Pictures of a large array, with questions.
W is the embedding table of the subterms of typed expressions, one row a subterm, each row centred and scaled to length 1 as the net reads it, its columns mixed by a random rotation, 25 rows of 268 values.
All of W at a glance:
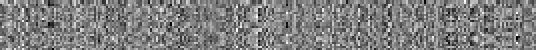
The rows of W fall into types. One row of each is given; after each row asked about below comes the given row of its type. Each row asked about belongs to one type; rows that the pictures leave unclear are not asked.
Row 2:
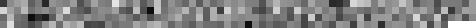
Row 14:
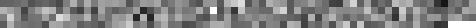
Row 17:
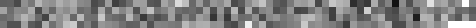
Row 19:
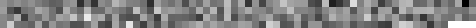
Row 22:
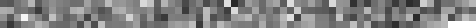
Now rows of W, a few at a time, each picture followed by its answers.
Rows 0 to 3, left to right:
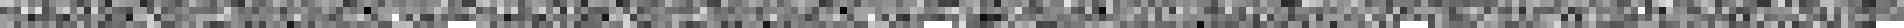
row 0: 2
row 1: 2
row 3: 14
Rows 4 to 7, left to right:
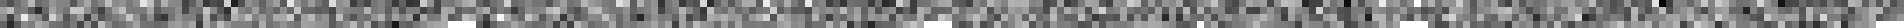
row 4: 22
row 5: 22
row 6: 17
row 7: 22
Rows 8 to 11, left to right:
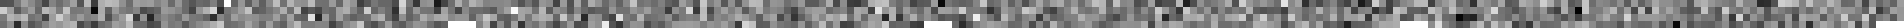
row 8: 14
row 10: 22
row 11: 2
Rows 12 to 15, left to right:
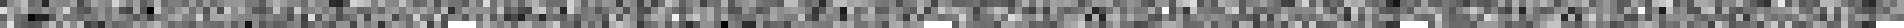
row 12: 2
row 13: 2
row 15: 14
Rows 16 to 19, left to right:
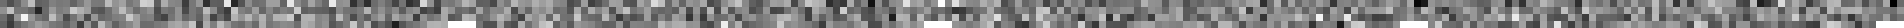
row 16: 22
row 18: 19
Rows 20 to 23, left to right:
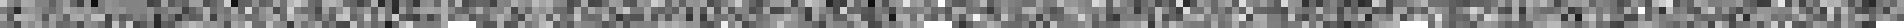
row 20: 19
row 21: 17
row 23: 14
